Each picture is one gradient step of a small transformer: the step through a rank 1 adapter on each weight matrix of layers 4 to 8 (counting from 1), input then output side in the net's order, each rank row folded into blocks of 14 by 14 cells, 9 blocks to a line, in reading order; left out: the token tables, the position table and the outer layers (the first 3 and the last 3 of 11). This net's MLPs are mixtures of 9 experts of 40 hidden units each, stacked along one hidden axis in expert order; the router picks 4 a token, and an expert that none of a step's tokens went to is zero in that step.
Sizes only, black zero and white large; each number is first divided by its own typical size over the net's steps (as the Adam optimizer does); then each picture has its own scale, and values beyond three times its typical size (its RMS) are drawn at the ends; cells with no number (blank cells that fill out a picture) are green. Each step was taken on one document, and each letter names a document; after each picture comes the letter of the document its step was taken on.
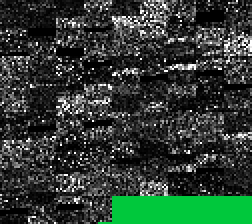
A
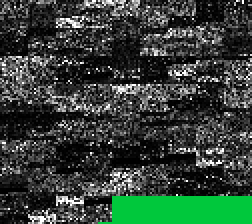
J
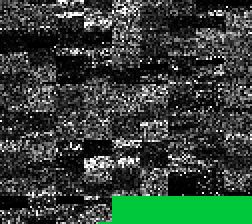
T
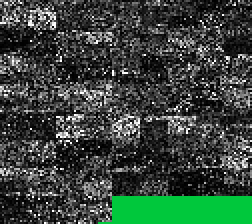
J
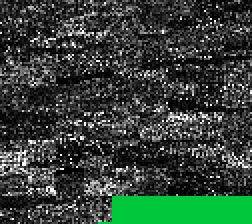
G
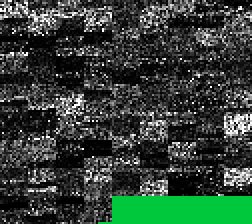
T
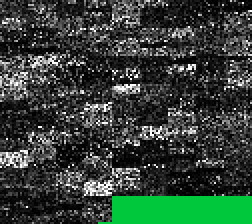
J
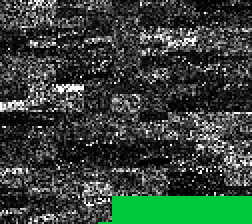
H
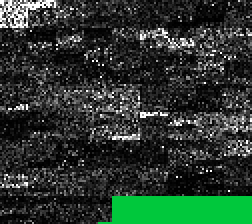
A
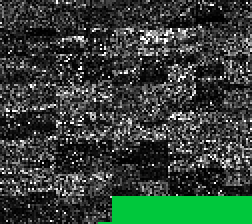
A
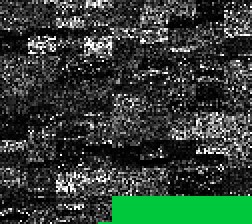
H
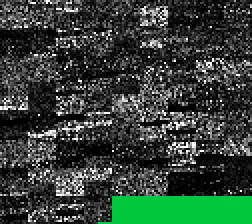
H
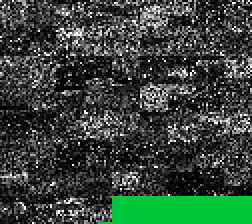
J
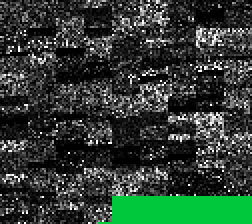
G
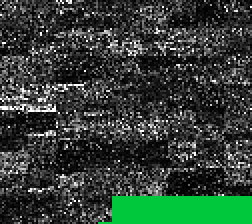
G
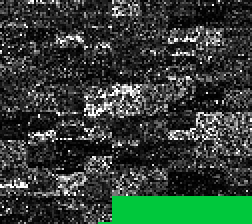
A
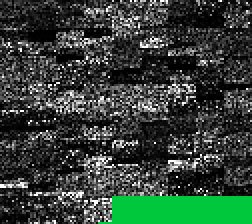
A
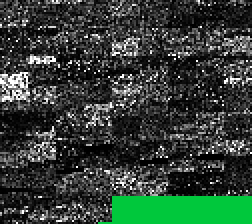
H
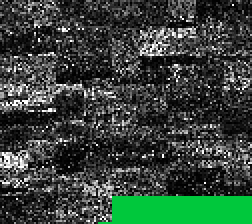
H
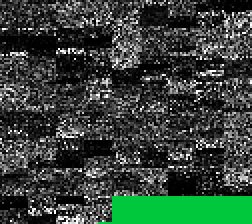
T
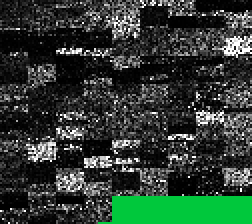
T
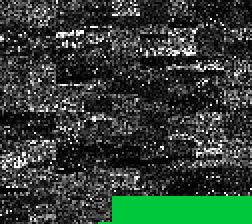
G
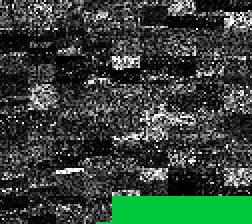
T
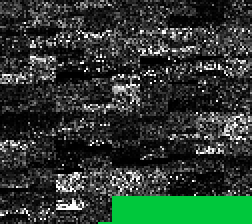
G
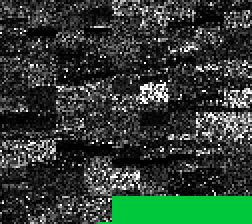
G
